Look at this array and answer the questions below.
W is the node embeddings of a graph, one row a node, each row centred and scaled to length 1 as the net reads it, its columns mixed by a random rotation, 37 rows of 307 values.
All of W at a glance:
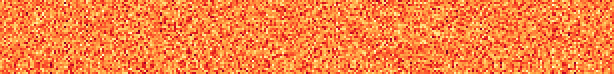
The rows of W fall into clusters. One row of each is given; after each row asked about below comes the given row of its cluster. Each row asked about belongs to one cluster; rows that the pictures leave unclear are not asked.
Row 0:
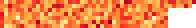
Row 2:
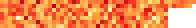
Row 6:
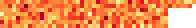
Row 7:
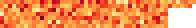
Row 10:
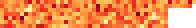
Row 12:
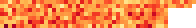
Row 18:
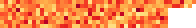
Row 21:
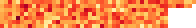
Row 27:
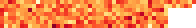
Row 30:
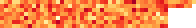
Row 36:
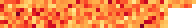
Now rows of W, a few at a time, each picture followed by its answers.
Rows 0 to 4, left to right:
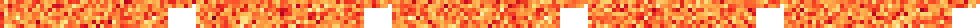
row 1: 21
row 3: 30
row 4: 18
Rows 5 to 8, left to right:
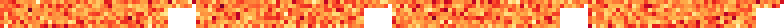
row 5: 27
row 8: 27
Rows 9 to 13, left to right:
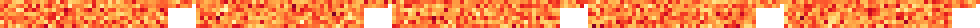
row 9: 30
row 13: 21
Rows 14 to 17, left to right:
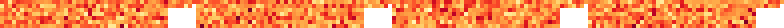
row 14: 18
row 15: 12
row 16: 7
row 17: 30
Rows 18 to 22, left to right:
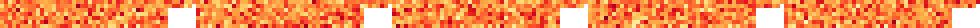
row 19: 27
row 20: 12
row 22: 0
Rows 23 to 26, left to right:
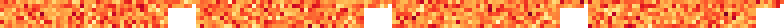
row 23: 6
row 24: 2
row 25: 10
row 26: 10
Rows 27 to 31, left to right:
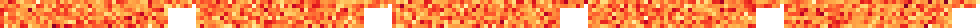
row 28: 2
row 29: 0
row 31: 36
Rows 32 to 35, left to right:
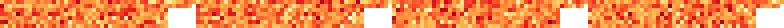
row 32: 36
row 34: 7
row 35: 6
